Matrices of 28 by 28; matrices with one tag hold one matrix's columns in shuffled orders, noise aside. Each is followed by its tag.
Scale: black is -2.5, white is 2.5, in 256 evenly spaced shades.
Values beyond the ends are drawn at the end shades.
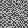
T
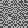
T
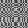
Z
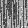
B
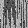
B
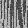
B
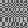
Z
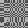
Z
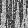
B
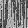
B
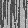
B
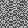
T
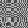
Z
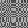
Z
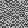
T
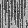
B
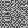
T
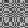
Z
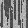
B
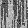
B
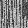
B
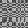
Z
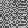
T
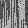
B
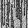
B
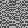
T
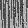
B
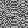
T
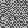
T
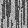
B
